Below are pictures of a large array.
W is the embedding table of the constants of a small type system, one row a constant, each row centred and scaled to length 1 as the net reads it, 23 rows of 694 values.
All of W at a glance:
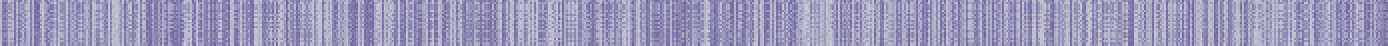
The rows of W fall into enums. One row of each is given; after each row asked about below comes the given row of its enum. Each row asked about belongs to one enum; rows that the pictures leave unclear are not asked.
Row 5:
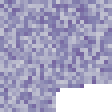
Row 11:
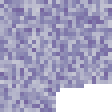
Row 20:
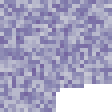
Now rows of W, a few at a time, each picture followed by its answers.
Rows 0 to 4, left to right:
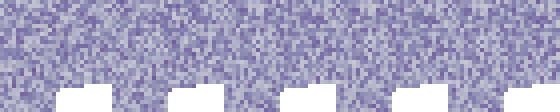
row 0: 20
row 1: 5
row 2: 11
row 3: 11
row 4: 11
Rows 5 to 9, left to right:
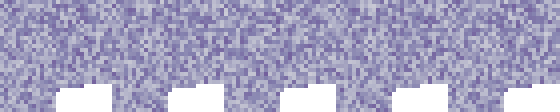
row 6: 11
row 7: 20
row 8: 11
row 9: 5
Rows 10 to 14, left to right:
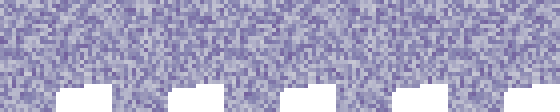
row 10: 20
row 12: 20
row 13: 11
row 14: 20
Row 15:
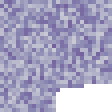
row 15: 5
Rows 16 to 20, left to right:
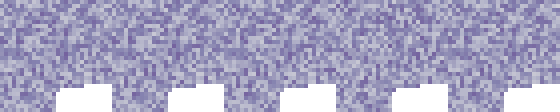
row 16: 20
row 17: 20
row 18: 20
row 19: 5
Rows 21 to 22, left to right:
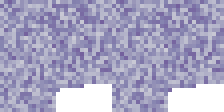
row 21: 5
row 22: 5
